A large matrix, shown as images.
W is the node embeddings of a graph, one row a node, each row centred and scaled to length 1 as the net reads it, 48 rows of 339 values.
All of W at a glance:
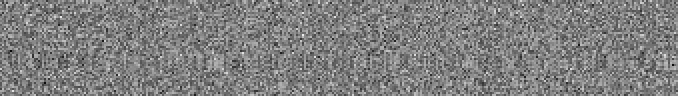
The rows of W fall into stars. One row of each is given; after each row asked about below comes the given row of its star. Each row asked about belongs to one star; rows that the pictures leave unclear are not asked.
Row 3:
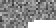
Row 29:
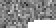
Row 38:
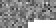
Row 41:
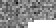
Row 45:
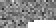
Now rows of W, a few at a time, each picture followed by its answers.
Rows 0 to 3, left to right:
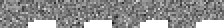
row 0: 45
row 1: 45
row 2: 3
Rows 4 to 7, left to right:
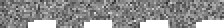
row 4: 29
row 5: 29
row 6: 45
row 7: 41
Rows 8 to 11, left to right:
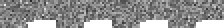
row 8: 38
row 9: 29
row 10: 3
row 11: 29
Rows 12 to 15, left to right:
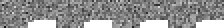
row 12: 41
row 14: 45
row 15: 38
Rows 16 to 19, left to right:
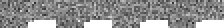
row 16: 41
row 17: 45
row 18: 45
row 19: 41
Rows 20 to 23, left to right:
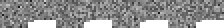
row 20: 38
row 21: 29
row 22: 29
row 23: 45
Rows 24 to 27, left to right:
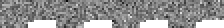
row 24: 38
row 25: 3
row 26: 3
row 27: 41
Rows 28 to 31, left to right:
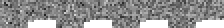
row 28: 41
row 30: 41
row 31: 41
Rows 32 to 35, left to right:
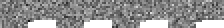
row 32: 29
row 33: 41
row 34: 29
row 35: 38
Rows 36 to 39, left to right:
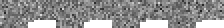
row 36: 45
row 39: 41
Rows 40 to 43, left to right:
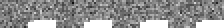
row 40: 29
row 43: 38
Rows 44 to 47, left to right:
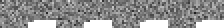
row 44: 38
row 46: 3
